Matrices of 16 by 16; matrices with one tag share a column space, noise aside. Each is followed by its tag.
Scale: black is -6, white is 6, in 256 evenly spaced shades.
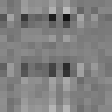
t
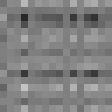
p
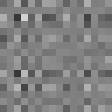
p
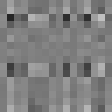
t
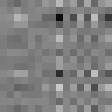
p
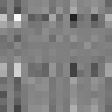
t
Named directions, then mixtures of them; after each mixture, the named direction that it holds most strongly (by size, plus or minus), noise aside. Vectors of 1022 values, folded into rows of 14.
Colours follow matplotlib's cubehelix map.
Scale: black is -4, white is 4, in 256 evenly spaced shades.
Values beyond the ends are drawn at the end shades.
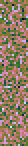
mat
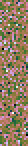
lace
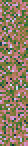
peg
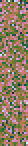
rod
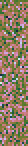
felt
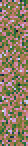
rod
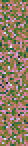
peg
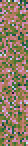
rod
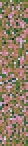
felt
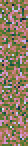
mat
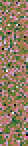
lace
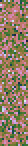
rod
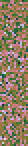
felt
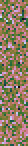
mat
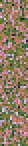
mat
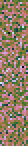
felt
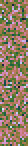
mat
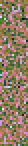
mat
